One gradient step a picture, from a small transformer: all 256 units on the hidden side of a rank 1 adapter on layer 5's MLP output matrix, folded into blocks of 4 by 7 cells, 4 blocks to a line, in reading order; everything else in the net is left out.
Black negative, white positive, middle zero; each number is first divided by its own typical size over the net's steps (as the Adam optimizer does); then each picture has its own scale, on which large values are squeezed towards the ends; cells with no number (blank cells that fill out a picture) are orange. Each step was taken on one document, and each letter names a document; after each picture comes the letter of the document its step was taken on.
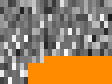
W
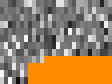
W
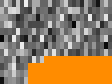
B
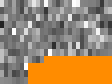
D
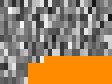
B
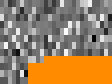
W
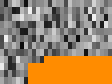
B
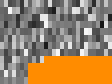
B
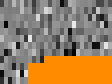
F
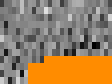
F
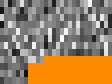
W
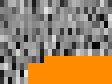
F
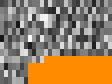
B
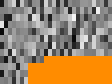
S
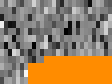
W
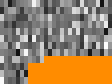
F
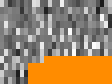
F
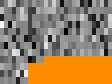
W
